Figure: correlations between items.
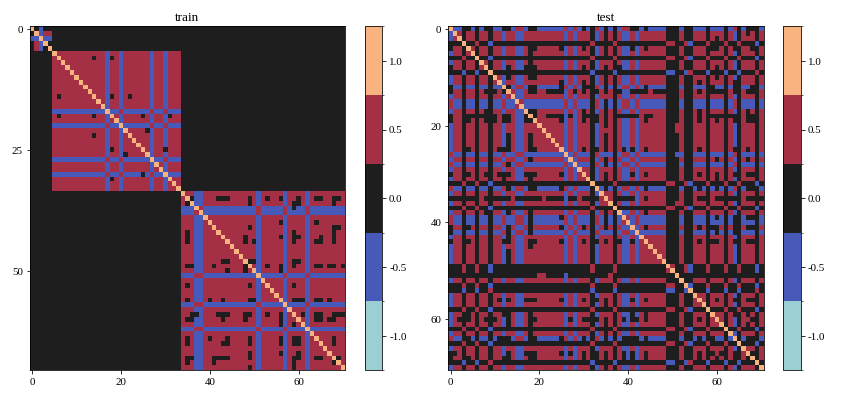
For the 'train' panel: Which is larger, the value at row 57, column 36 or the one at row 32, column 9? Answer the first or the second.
the second
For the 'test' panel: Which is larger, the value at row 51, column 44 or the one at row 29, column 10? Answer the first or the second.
the second
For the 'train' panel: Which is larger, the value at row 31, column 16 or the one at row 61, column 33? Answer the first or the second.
the first
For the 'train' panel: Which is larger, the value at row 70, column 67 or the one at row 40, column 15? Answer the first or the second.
the first
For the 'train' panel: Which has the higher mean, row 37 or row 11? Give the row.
11
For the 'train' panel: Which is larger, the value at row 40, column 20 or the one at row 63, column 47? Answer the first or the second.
the second
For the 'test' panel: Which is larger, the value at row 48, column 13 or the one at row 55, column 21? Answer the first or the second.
the second
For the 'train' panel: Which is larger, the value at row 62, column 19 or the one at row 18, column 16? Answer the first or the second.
the second
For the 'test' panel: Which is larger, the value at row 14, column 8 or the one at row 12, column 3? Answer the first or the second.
the first
